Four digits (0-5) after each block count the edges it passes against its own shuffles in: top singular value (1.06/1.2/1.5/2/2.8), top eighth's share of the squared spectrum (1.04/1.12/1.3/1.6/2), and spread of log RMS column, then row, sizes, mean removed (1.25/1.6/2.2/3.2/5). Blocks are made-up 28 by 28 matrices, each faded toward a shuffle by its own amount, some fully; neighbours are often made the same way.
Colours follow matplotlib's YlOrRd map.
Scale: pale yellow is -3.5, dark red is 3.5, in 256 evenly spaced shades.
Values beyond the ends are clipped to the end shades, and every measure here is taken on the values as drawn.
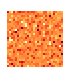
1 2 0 0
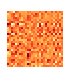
3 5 2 2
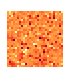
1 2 0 0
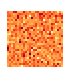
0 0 0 0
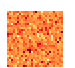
0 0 0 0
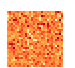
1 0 0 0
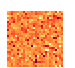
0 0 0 0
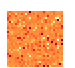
0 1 0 0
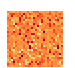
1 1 1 0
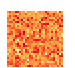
3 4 1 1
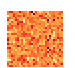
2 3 1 1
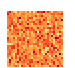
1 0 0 0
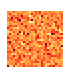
0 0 0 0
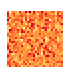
2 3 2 2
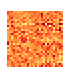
3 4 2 1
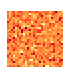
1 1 0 0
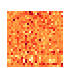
2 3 1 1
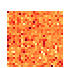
2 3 1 0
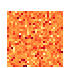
0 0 0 0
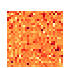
2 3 1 1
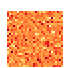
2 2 0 0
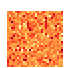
2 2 0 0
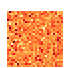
2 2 0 0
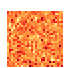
2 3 0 0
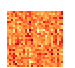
3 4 2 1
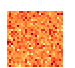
0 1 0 0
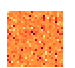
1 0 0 0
